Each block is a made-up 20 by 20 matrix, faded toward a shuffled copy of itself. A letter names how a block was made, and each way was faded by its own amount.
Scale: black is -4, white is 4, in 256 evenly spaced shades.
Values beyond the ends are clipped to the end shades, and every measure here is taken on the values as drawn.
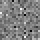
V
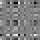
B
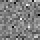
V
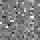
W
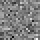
V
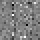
W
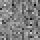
W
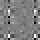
B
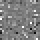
W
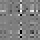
B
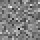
V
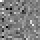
W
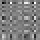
B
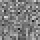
V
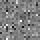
W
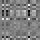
B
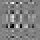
B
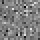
W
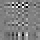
B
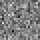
V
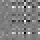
B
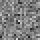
V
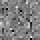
W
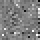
W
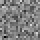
V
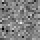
V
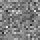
V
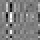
B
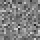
V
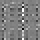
B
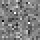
W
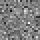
W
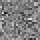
V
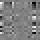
B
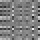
B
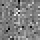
W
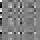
B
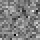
V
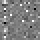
W
